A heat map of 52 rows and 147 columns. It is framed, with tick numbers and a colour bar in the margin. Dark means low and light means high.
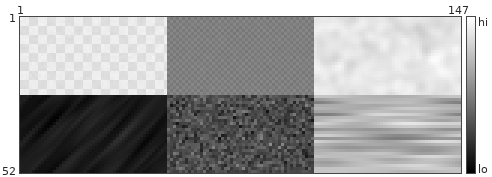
The table splits into 2 rows of 3 panels. Panel 1,1: very high, checkered, faint in contrast. Panel 1,2: middling, checkered, faint in contrast. Panel 1,3: very high, blotchy, faint in contrast. Panel 2,1: very low, slanting up to the right, faint in contrast. Panel 2,2: low, fine-grained. Panel 2,3: high, streaked across.
